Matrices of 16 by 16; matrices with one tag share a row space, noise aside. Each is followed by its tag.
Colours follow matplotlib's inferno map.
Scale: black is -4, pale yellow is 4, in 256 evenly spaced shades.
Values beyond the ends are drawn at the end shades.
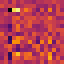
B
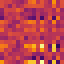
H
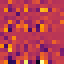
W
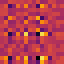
W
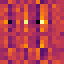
W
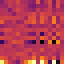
H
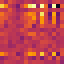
H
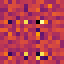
W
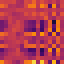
H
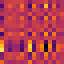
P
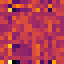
B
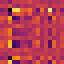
B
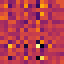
W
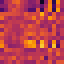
H
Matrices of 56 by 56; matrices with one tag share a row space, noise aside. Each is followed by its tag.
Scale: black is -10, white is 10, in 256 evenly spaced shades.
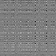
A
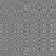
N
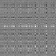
A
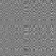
N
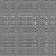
A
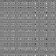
A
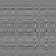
A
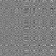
N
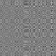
N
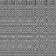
A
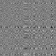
N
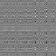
A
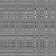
A
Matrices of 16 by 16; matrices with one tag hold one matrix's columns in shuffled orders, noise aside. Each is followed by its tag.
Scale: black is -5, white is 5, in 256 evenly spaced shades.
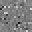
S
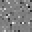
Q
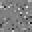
S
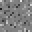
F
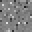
Q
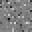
Q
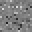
S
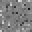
F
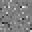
S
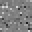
S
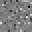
Q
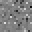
Q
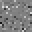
S
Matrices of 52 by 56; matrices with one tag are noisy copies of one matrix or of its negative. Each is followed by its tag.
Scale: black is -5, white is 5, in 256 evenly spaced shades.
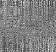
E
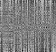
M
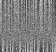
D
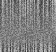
D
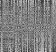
M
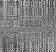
E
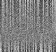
D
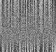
D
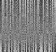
D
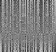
D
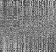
E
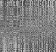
E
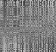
E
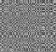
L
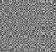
L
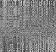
E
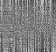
M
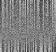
D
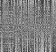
M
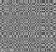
L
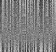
D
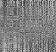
E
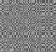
L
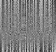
D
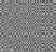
L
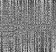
M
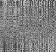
E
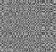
L
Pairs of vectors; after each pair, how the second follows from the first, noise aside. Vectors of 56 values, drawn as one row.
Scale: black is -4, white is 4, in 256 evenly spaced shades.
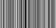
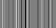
partly zeroed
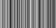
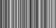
negated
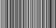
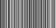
negated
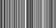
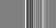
partly zeroed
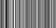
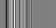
partly zeroed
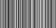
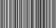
negated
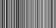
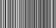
negated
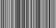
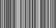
negated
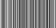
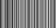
negated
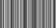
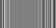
partly zeroed
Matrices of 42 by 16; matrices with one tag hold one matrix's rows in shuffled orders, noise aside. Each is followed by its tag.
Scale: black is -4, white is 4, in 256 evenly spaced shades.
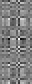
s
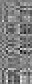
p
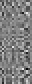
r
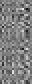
r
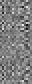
r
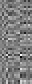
p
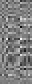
p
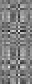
s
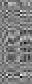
p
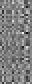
r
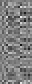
p
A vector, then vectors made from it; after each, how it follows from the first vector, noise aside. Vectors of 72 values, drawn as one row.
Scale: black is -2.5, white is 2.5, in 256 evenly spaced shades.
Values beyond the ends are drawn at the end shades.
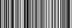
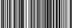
negated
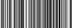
negated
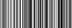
wrapped around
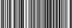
negated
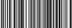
negated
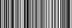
copied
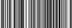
negated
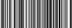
negated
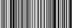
wrapped around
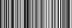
copied
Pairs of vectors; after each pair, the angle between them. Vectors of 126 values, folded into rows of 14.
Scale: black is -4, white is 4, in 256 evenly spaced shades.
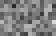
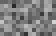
nearly parallel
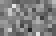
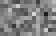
partly aligned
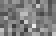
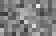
nearly parallel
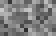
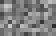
orthogonal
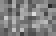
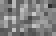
nearly parallel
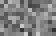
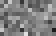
nearly parallel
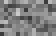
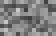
nearly parallel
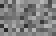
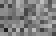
nearly parallel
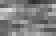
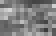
nearly parallel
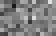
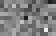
partly opposed
